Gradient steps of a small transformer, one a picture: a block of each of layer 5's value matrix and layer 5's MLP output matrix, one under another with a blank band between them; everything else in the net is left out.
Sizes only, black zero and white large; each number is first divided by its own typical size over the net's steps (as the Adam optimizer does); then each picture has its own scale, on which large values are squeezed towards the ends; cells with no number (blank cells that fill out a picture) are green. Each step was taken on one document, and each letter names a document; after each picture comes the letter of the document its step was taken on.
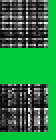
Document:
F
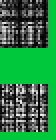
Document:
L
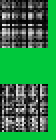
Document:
L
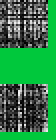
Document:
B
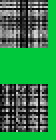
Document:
L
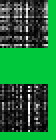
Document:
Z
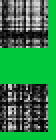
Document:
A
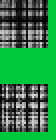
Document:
L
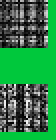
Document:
A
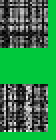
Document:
A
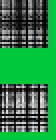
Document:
L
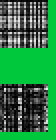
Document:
B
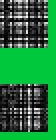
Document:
F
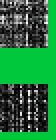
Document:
Z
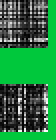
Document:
B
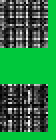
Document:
F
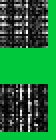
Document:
Z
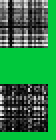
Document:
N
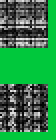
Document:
A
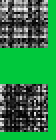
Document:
N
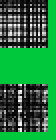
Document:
B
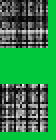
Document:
L
